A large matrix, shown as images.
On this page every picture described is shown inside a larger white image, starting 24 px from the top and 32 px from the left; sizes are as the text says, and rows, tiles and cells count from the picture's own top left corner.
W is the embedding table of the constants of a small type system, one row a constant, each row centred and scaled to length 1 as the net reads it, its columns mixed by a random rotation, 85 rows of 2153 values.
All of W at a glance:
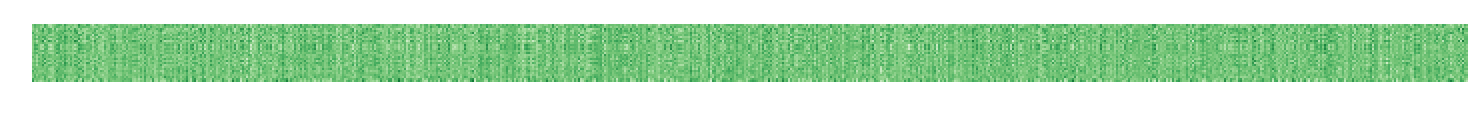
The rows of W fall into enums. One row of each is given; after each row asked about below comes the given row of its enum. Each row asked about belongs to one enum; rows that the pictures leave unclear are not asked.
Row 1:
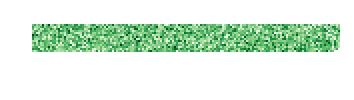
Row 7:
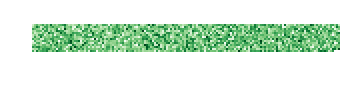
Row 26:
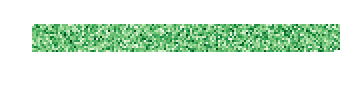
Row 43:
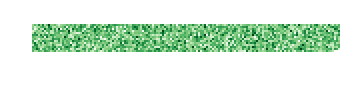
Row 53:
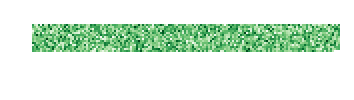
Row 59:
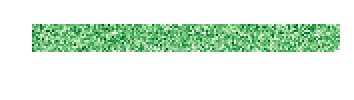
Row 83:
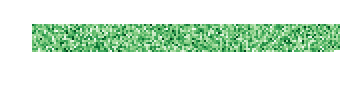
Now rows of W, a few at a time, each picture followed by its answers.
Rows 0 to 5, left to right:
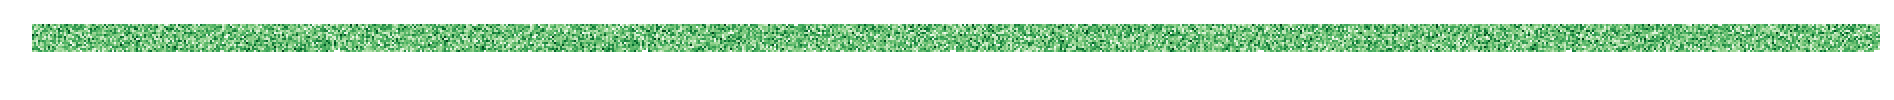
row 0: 1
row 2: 59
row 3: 53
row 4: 43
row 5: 59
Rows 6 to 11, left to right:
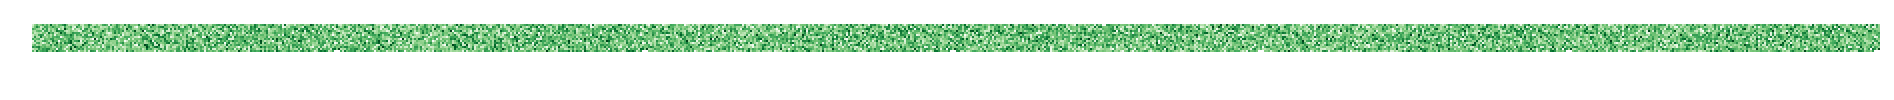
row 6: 7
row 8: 26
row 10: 26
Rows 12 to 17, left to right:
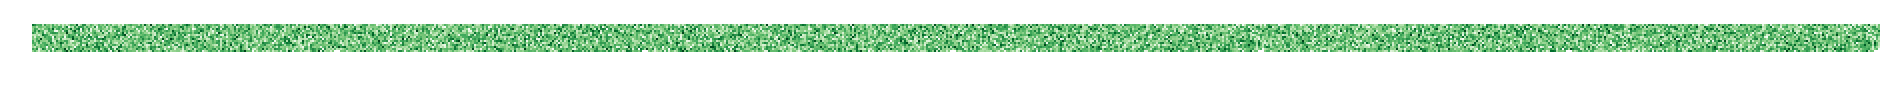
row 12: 83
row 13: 26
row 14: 83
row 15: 1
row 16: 26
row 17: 1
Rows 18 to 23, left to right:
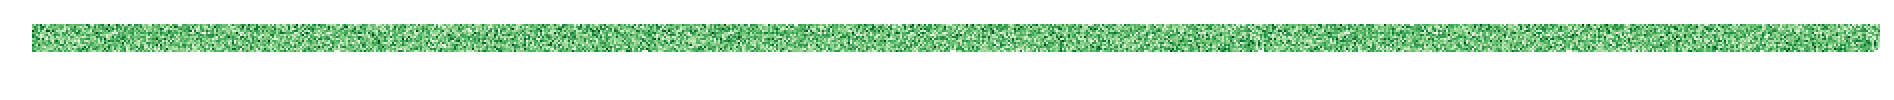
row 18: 59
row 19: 26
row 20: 59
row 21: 1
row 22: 59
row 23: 1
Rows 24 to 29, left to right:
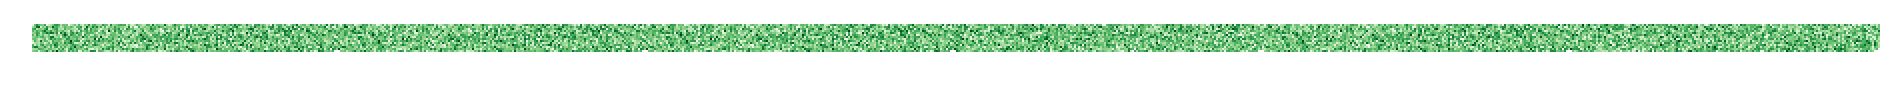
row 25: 26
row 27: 59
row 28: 26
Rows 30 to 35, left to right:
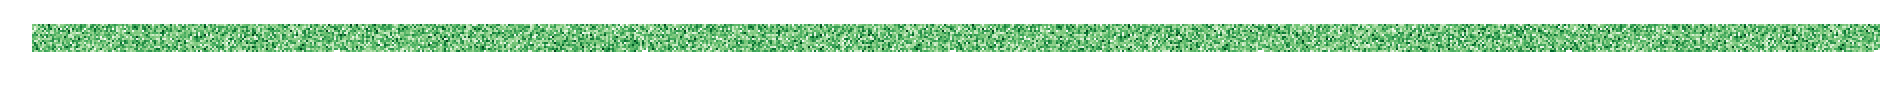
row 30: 43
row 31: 1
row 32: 43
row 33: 43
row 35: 43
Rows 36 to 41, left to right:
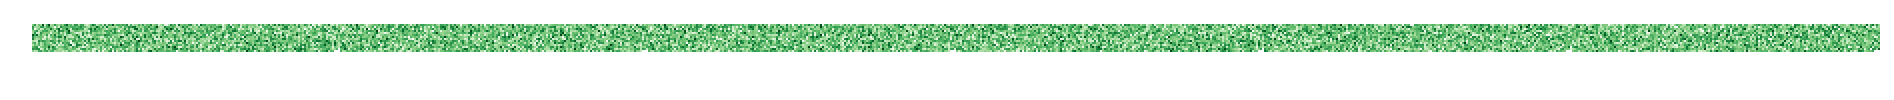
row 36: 1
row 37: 43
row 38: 43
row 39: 1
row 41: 26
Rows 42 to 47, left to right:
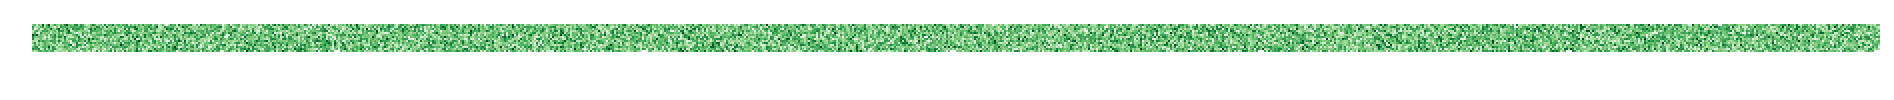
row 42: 1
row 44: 83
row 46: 7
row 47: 59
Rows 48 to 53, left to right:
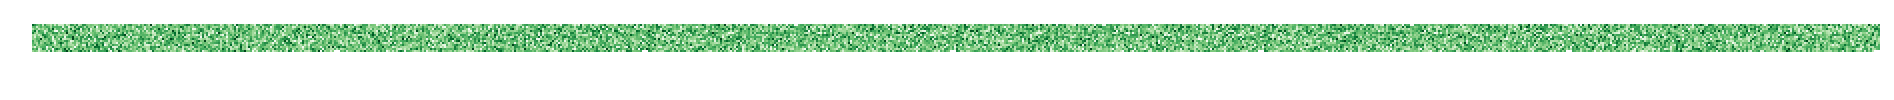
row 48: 83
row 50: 59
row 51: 59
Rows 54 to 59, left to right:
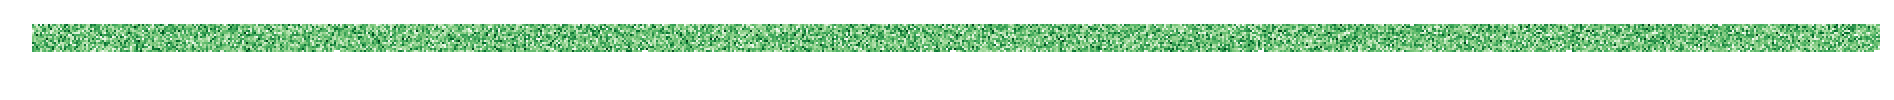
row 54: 53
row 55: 26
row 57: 1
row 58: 59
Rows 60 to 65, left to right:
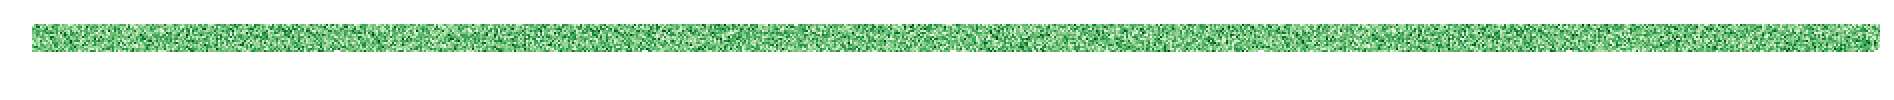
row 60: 26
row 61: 26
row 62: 59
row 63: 83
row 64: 26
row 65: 1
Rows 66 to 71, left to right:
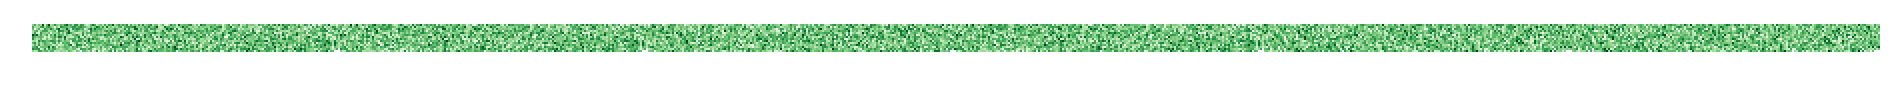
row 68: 26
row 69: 1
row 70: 83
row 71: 83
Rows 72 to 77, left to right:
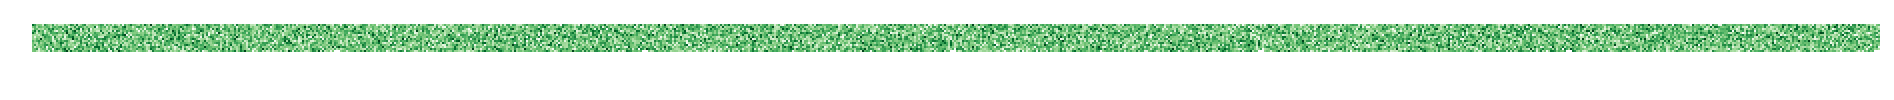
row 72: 83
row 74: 1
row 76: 26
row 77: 59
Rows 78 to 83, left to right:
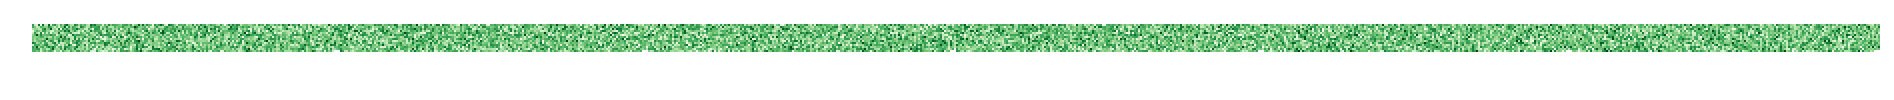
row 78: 53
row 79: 59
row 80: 1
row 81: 59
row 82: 83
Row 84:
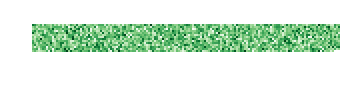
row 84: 83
